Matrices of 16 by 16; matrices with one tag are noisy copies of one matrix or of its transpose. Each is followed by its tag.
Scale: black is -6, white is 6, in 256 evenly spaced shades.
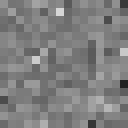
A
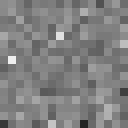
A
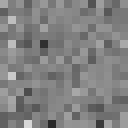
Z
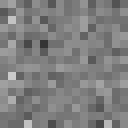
Z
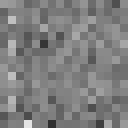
Z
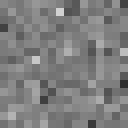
A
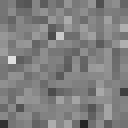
A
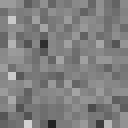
Z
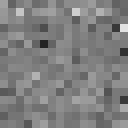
Z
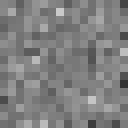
A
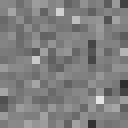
A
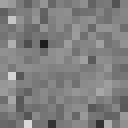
Z
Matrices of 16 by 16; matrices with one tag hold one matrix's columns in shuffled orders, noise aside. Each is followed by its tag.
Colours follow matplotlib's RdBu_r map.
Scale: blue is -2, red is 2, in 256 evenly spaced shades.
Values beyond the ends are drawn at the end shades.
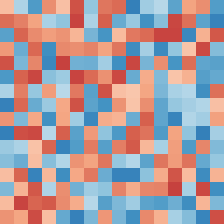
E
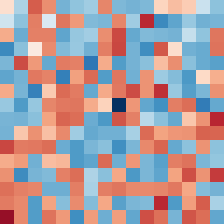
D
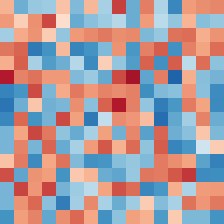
E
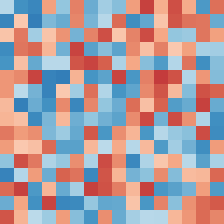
E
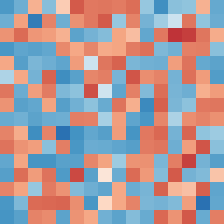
E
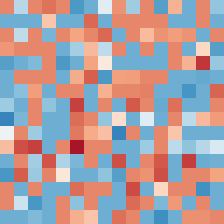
E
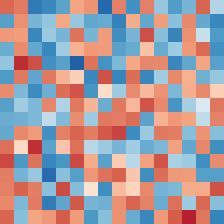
D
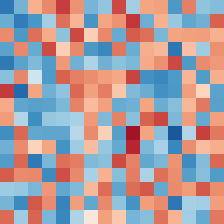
E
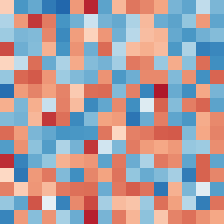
D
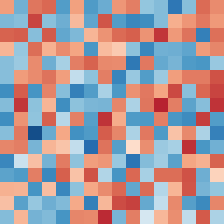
E
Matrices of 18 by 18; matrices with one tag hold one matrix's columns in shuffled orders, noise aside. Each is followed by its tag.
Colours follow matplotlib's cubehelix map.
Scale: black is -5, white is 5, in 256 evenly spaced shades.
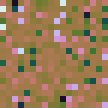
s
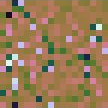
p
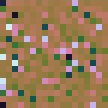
p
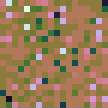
s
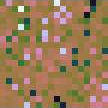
s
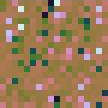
s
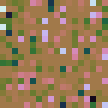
s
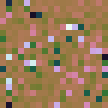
p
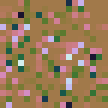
p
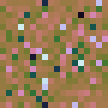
p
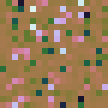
s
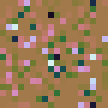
p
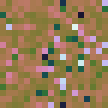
p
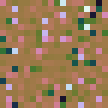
s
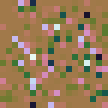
p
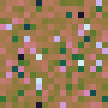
p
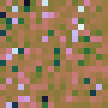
s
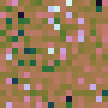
s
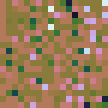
s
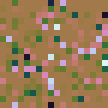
p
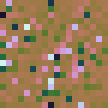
p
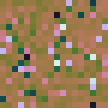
p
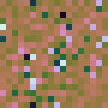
p
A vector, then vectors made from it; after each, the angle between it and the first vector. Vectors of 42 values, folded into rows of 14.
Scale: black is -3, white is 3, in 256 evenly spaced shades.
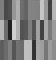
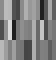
nearly opposite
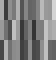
partly aligned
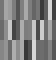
nearly opposite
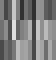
partly aligned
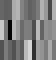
nearly parallel
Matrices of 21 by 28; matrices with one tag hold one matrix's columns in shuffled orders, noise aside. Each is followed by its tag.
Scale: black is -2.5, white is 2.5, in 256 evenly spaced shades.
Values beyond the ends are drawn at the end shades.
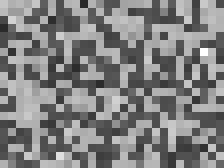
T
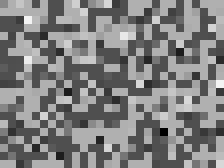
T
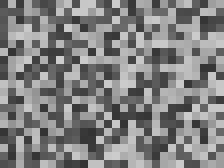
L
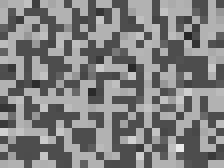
T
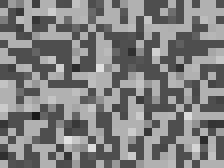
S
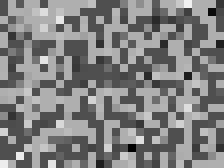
T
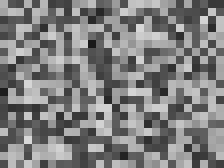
L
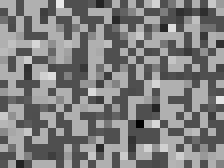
L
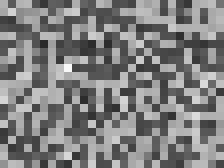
S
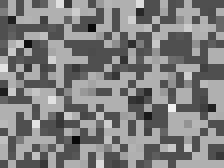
S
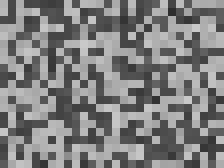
L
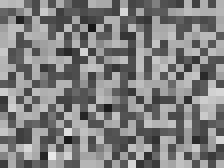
L
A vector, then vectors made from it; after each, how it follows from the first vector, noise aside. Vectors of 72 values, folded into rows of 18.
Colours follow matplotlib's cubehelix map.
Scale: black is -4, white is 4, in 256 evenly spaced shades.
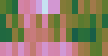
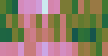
copied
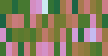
sign-scrambled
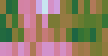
copied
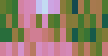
copied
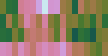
copied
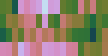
copied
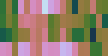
copied
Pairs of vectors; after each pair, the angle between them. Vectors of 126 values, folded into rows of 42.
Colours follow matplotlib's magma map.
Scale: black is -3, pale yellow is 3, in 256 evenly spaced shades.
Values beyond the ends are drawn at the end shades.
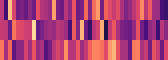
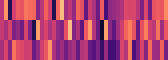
nearly opposite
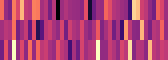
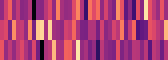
partly opposed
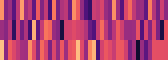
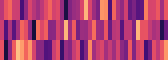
orthogonal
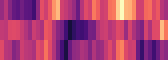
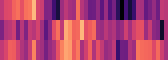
nearly opposite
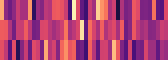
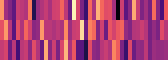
nearly parallel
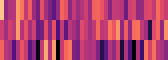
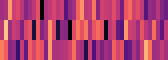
orthogonal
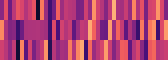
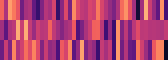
orthogonal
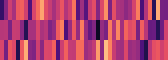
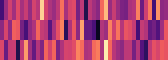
nearly parallel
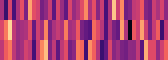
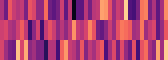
orthogonal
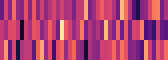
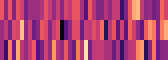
nearly opposite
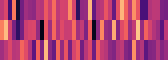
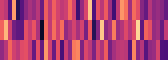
nearly parallel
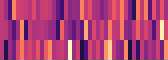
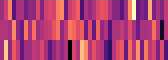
nearly opposite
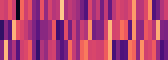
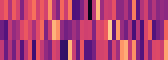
orthogonal
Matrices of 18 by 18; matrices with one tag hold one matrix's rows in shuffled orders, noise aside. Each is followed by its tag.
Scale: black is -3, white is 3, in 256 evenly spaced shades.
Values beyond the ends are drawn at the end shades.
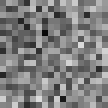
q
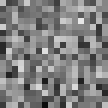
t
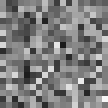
q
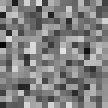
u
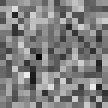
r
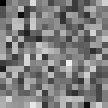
u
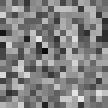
t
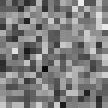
q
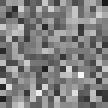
t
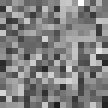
t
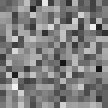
r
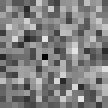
q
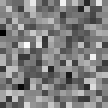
u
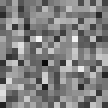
t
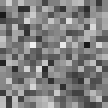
u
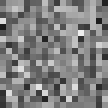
t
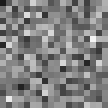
u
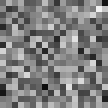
t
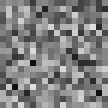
r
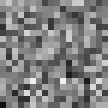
u
